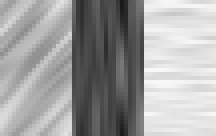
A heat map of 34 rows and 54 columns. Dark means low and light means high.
The table splits into one row of 3 panels. Panel 1,1: high, slanting up to the right. Panel 1,2: low, streaked downward. Panel 1,3: very high, streaked across, faint in contrast.
